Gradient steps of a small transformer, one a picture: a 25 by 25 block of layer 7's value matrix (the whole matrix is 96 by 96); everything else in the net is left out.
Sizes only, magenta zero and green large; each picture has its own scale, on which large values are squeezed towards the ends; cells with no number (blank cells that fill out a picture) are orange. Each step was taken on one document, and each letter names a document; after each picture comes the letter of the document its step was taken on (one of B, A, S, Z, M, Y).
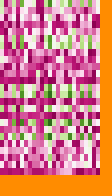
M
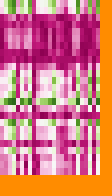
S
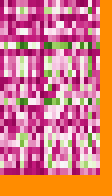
M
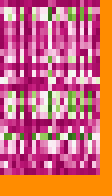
M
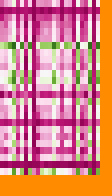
S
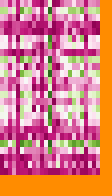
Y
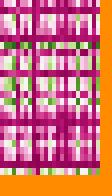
S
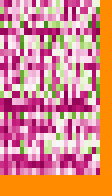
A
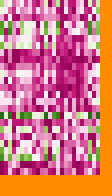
A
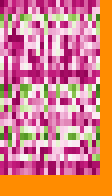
A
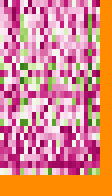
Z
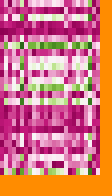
S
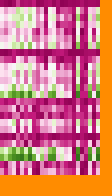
S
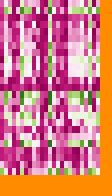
Y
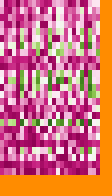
M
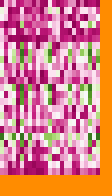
A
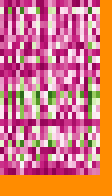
Y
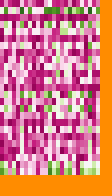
Y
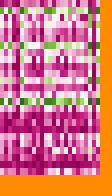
A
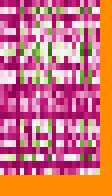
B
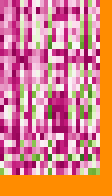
M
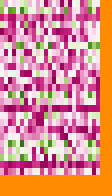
Z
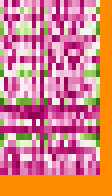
A
